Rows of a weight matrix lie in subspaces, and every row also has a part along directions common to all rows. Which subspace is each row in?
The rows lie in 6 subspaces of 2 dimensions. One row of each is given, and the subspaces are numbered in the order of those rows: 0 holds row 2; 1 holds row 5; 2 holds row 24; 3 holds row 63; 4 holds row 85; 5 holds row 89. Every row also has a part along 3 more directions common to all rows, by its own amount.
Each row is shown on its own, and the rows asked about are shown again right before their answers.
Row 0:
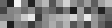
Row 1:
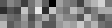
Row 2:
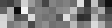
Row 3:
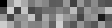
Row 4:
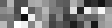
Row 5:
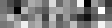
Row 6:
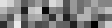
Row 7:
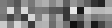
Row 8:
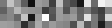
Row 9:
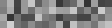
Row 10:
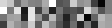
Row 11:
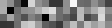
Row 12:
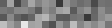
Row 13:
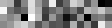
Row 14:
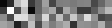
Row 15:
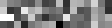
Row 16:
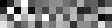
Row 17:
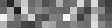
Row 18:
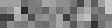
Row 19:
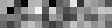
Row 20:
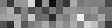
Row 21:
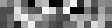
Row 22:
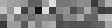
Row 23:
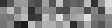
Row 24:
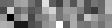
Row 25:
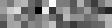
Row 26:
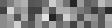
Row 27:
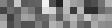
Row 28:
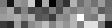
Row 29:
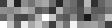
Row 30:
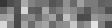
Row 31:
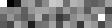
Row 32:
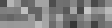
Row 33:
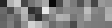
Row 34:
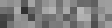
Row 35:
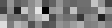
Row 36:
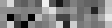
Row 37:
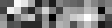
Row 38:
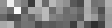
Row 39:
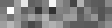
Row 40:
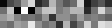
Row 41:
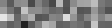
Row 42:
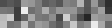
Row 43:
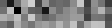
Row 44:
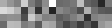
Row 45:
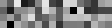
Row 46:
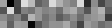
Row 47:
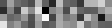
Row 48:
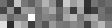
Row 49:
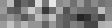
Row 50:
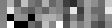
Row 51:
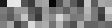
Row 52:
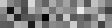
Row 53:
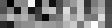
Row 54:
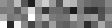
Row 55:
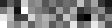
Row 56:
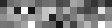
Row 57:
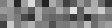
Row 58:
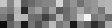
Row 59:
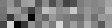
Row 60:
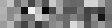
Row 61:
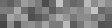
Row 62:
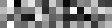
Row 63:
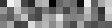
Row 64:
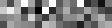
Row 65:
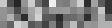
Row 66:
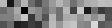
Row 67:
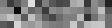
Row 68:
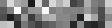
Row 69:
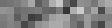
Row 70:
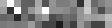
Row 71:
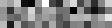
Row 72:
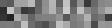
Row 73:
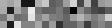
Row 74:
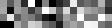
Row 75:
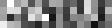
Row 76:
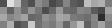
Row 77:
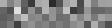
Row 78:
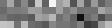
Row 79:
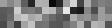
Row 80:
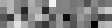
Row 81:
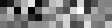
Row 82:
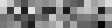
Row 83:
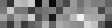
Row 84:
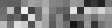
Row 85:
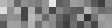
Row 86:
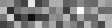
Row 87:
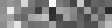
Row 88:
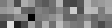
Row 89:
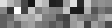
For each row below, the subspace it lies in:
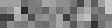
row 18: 0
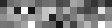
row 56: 5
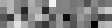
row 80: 0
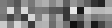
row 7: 3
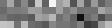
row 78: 1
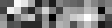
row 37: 1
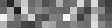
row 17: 0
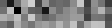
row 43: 1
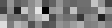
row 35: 4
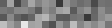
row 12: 0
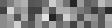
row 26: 4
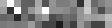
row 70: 1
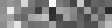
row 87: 4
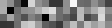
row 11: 4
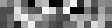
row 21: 5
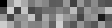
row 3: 3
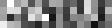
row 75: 1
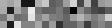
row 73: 2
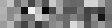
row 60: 3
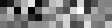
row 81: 5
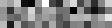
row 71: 2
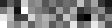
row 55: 0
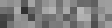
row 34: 0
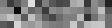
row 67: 1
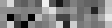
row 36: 2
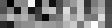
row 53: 1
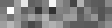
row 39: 4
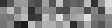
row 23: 5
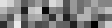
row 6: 0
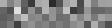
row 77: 5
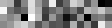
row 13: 4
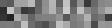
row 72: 0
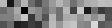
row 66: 3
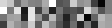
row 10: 4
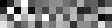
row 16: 5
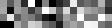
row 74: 1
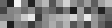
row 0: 2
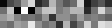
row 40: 5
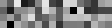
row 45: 2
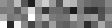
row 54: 2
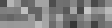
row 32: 3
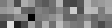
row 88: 2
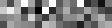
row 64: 4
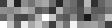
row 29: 0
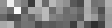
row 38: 1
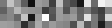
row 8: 4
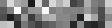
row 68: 1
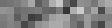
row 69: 5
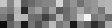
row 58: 0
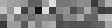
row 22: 4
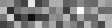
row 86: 5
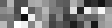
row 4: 3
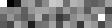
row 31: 3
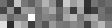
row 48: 2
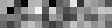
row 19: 4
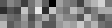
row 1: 4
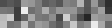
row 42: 0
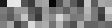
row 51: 3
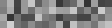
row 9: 2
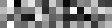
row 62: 2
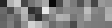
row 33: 3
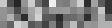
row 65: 3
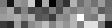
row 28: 1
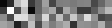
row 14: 5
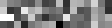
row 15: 0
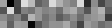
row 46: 3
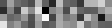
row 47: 4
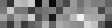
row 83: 1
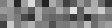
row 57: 2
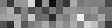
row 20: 1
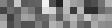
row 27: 2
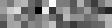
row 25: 4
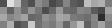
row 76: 3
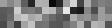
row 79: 5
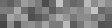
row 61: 2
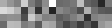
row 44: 4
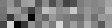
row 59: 2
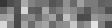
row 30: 0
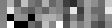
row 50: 2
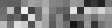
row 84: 3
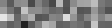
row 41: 0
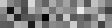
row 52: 5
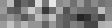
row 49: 1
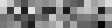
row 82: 5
